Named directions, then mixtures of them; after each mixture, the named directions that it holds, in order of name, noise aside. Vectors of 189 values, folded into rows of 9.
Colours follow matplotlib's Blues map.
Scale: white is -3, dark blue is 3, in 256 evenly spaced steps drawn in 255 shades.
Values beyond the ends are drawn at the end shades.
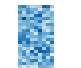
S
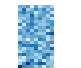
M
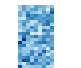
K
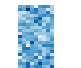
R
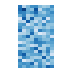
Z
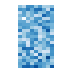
R, S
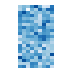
R, S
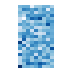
K, M, R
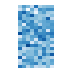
M, R, Z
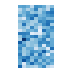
K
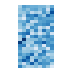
K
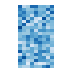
M, R, Z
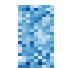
M, R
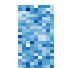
R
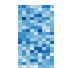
S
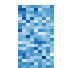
Z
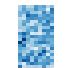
K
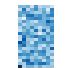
K, M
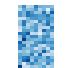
K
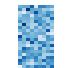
M, R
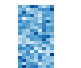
R, S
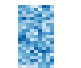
S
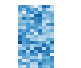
R, S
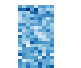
R, Z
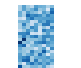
K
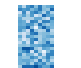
K, R, S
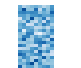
K, Z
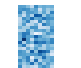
K, S, Z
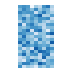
M, S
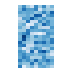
K, S, Z
